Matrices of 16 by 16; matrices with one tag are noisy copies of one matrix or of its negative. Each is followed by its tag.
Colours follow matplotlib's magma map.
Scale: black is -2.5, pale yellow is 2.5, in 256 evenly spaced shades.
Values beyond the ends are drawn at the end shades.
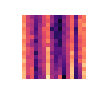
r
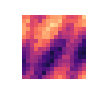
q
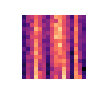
r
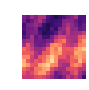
q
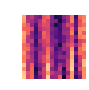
r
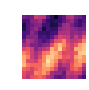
q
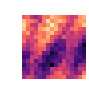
q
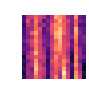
r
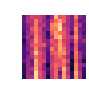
r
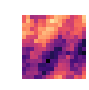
q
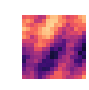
q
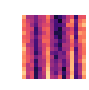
r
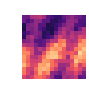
q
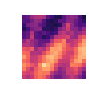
q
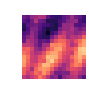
q
